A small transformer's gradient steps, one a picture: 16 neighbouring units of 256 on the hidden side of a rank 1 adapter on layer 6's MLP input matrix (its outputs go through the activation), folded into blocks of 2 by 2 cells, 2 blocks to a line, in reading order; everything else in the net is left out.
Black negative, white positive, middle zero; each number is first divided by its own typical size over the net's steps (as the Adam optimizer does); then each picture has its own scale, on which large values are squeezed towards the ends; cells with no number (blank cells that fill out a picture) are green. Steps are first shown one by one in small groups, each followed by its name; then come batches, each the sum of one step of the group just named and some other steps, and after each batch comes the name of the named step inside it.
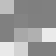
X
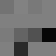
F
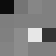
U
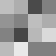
X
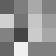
U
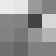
F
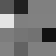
F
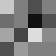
U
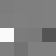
F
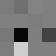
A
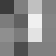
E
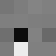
A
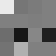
A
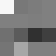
A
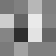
E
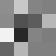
A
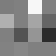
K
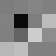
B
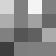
K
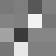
K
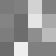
K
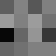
K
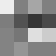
B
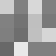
K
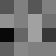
K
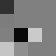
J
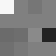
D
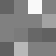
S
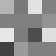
S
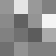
S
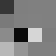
J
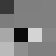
J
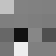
D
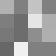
D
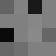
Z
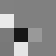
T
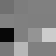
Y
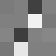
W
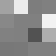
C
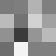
T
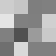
C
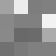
C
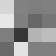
T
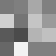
Y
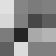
T
